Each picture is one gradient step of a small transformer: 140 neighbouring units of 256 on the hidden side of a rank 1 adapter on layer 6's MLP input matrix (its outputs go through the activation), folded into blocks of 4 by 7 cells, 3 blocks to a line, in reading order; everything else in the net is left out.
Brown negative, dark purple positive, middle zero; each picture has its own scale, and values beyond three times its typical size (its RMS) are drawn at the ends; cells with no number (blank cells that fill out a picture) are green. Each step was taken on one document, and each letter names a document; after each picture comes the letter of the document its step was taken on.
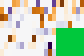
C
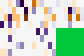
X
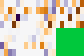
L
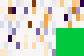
X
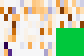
L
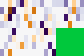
X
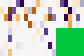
X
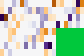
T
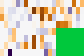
C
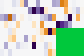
T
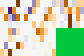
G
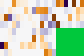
C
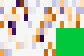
G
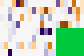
C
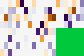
X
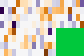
L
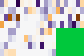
L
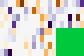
L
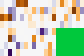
T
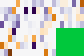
G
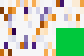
X
